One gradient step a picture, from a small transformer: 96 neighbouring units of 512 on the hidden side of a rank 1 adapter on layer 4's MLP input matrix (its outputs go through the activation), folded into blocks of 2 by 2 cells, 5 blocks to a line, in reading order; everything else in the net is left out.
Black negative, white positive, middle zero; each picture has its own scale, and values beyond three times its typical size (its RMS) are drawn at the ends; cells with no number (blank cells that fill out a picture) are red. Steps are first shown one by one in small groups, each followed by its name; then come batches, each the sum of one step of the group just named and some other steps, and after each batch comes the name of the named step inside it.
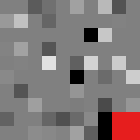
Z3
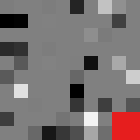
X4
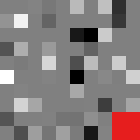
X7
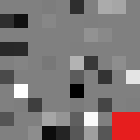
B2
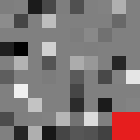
X4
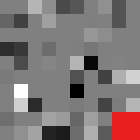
B2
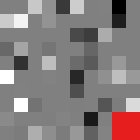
X7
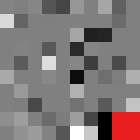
Z3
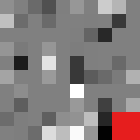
Z3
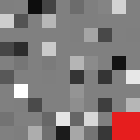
B2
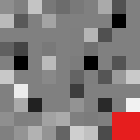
B2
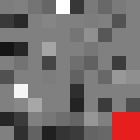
X4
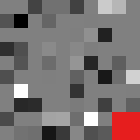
B2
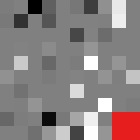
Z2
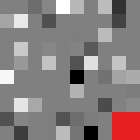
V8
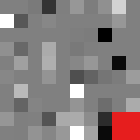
Z2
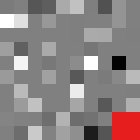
V8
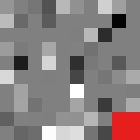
V8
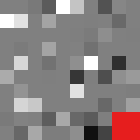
V8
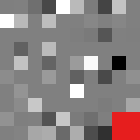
Z2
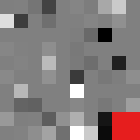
Z2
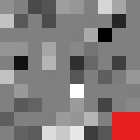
V8
